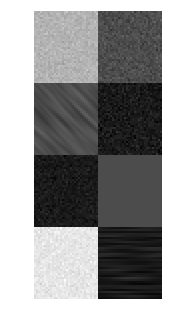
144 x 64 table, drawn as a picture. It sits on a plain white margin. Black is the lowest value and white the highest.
It is made of 4 by 2 panels. Panel 1,1: high, fine-grained, faint in contrast. Panel 1,2: low, fine-grained, faint in contrast. Panel 2,1: low, slanting down to the right, faint in contrast. Panel 2,2: very low, fine-grained, faint in contrast. Panel 3,1: very low, fine-grained, faint in contrast. Panel 3,2: low, flat. Panel 4,1: very high, fine-grained, faint in contrast. Panel 4,2: very low, streaked across, faint in contrast.
